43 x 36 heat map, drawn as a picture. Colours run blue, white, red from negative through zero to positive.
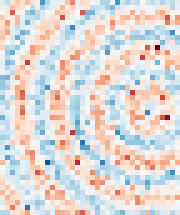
Rings: centred on the middle right. Odd rows or columns: none. Histogram: bell-shaped. Average level on the scale: 50%.
